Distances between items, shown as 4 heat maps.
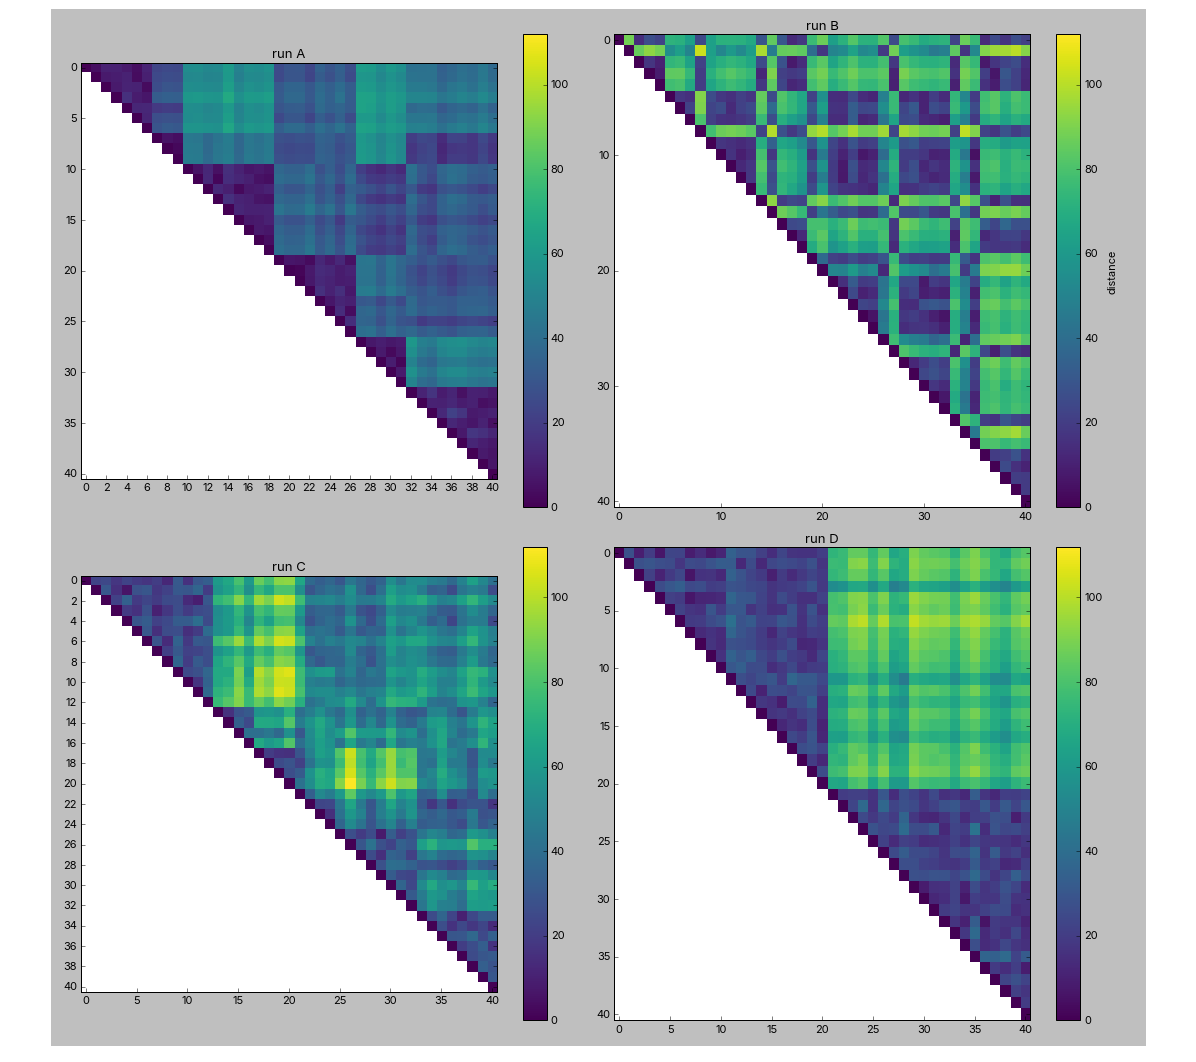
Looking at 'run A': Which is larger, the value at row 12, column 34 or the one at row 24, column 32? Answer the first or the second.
the second
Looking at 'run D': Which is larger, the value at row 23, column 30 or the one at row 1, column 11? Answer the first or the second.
the second
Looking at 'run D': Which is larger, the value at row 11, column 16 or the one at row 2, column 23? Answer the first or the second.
the second
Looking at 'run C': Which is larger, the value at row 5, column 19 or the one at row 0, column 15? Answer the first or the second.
the first
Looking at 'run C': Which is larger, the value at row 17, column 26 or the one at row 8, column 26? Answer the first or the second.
the first
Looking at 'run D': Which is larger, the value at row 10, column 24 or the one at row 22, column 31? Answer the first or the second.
the first
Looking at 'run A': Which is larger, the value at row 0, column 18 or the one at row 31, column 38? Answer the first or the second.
the first
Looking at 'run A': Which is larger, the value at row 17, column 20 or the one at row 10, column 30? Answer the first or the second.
the first
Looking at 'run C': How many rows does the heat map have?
41
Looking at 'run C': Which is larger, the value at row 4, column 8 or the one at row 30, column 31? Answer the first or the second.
the second
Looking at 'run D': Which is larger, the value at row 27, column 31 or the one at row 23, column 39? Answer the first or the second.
the first
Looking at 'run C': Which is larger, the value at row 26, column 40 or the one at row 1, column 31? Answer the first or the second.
the first
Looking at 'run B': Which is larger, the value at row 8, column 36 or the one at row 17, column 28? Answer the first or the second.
the second
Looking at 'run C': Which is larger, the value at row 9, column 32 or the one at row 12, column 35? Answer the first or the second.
the first
